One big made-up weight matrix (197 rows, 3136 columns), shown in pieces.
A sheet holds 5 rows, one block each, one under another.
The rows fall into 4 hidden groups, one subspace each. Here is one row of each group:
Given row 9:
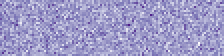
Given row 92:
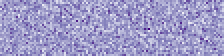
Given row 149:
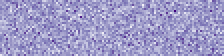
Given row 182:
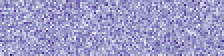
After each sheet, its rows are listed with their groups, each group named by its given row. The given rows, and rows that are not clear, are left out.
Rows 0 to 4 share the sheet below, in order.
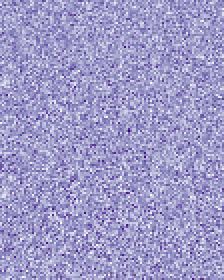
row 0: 92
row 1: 149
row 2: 182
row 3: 149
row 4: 149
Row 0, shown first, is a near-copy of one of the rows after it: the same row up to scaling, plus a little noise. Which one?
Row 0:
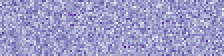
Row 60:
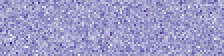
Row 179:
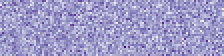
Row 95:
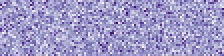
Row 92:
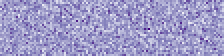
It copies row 179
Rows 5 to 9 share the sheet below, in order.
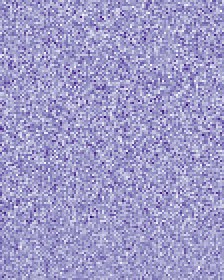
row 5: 149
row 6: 149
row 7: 9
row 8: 9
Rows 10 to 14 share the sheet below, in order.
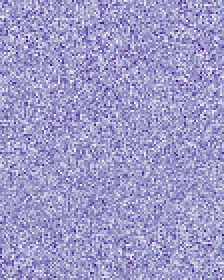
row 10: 92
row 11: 92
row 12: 182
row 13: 149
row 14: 9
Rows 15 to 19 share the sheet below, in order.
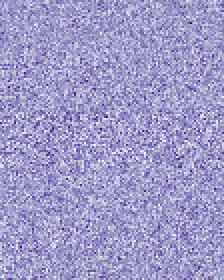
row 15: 92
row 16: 182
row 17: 182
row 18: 149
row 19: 9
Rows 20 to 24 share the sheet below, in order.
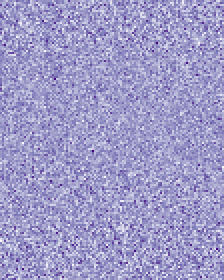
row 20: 9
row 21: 9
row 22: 149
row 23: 149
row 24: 9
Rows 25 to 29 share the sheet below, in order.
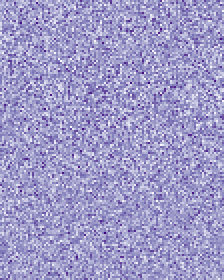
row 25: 9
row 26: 149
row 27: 92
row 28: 9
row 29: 149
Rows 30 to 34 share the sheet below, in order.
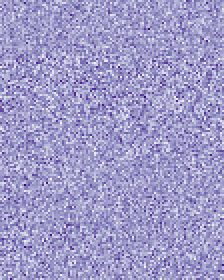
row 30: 92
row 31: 182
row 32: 9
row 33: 182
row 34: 182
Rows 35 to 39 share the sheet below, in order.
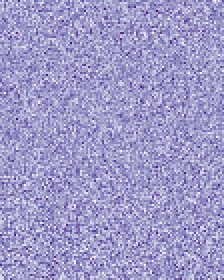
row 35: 149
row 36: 92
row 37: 9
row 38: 182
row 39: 182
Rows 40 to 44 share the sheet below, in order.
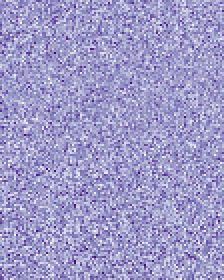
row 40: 9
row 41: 149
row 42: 182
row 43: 182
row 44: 182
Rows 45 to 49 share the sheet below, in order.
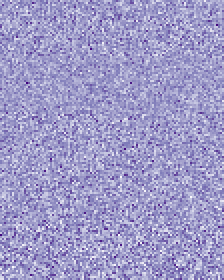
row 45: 9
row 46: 149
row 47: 149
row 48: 149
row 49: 182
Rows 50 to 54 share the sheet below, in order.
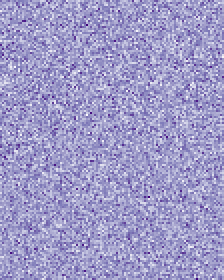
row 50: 182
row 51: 149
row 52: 9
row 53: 92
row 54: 92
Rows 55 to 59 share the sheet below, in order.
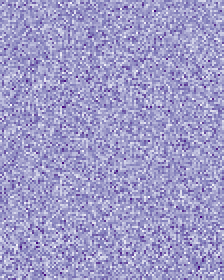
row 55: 149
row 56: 92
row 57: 92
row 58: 92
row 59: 9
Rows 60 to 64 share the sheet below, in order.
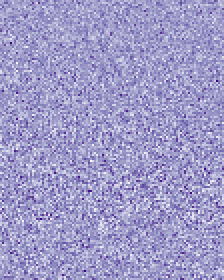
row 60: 92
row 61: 9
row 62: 9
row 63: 9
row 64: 92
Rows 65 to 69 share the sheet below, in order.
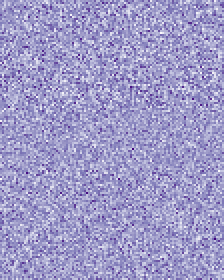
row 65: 92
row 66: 92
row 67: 182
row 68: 182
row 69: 92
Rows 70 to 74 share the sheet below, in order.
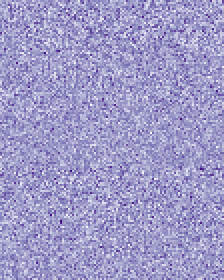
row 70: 149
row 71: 9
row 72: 182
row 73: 149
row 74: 92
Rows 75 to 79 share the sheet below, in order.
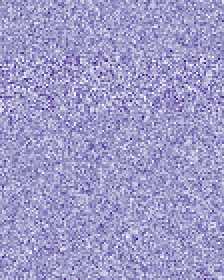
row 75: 149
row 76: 182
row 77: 149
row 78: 92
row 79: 92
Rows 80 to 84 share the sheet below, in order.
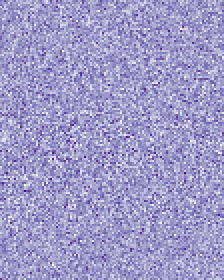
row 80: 92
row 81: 149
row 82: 149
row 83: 182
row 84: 149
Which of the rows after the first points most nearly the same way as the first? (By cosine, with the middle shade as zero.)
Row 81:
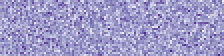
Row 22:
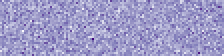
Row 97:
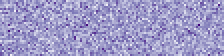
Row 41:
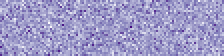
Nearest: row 22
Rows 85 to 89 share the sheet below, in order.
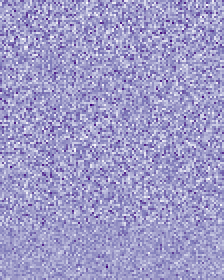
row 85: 92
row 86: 9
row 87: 182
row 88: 92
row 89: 149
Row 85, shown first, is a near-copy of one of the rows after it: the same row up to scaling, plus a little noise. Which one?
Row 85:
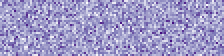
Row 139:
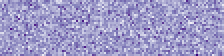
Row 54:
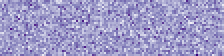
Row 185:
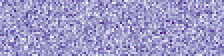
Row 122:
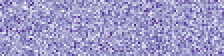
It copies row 185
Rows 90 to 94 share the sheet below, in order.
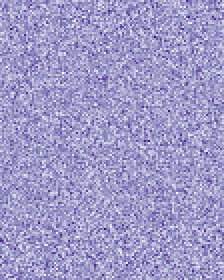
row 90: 92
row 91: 92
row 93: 92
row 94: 9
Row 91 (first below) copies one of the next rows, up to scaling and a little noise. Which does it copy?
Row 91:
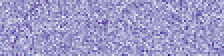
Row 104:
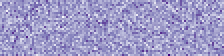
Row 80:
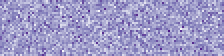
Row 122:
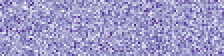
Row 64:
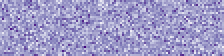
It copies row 104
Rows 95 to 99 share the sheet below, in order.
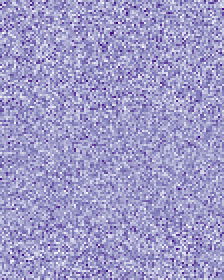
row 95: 92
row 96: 182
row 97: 182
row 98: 182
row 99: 92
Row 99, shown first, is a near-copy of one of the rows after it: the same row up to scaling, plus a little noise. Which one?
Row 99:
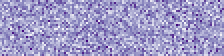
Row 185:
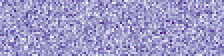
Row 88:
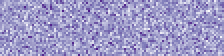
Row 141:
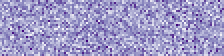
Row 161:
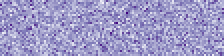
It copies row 141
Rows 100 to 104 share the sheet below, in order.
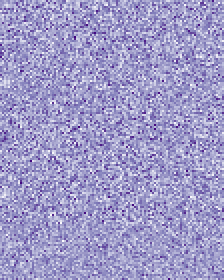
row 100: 182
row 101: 149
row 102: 149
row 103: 149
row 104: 92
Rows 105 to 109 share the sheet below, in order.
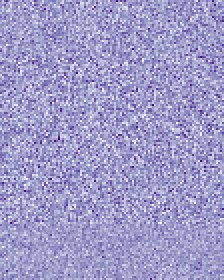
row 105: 149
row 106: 149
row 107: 92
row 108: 182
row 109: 182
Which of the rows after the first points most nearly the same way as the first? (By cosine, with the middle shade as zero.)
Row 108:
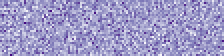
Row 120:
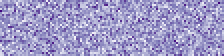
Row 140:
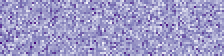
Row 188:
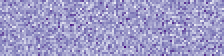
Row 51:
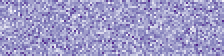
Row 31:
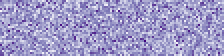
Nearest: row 120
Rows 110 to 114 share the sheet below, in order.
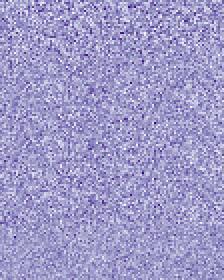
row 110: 149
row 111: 149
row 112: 149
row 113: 149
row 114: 149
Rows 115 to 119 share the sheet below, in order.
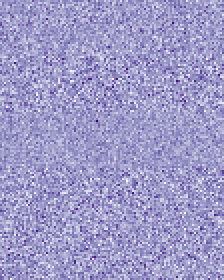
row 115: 92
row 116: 92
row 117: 149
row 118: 92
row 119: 182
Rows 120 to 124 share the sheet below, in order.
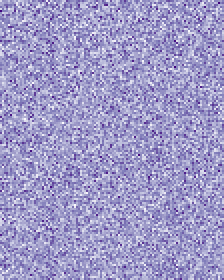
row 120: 182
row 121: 149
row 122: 92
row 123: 182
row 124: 182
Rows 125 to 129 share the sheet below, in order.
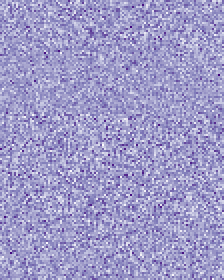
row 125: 149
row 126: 92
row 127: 149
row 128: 149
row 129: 92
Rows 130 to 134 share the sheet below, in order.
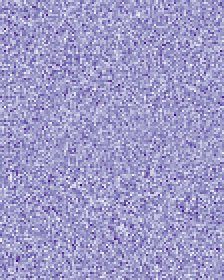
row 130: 182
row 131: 182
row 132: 182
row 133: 149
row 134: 9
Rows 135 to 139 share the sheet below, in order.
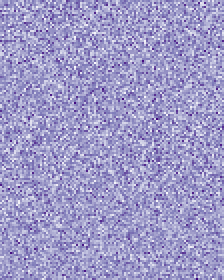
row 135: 182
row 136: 149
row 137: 92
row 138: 9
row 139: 92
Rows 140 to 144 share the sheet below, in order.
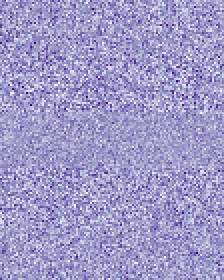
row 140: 9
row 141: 92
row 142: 149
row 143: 182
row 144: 149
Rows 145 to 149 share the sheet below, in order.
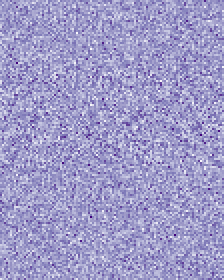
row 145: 9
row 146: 9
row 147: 92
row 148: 9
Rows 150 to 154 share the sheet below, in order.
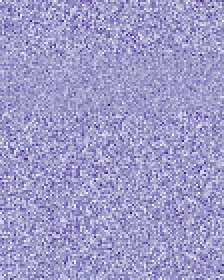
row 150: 149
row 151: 182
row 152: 92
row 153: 182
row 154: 182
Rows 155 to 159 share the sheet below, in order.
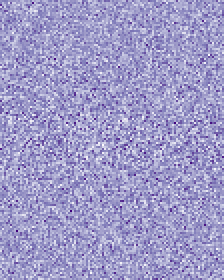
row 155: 92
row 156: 182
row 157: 149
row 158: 149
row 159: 9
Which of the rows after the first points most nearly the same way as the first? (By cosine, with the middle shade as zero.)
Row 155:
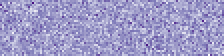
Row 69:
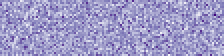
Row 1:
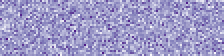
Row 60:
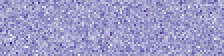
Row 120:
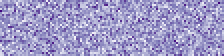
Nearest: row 69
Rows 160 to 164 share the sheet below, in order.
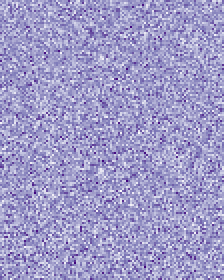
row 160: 149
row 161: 92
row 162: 182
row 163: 92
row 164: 182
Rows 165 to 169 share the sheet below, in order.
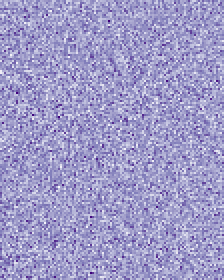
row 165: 182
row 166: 9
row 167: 149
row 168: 9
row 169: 9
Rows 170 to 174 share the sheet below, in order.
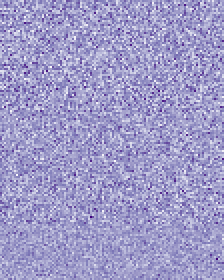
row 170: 182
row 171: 182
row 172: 9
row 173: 9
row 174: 9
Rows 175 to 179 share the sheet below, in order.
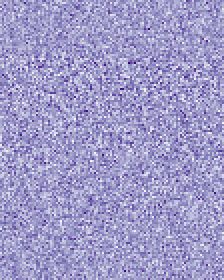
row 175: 92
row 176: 149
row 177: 9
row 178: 149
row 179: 92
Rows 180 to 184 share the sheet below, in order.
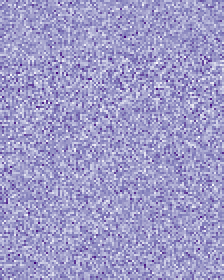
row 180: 149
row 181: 9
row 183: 92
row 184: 182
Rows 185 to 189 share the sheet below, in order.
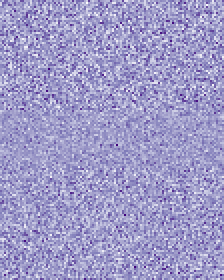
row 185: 92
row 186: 149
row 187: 92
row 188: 92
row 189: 182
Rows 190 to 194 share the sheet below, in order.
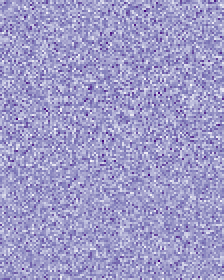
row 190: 92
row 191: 149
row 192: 9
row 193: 149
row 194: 149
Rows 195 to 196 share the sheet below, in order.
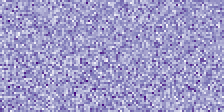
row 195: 9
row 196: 182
